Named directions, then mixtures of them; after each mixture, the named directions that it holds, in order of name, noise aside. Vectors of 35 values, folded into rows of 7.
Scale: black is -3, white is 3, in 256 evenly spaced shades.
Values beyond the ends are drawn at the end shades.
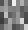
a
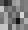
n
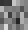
a, n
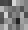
a, n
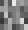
a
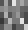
a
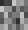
a, n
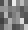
a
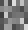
a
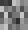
a, n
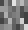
a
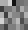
a, n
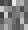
a, n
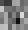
n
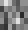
n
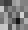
n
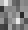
n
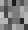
a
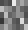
a, n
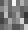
a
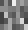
a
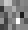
n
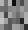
a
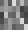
a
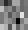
n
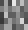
a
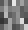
a
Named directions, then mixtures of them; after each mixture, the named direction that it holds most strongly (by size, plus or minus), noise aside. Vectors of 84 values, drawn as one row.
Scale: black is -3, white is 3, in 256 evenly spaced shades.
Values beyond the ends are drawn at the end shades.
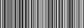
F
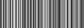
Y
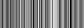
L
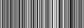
L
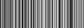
F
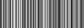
Y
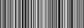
F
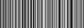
Y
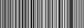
F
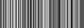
Y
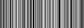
Y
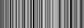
L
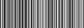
F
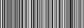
F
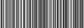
F
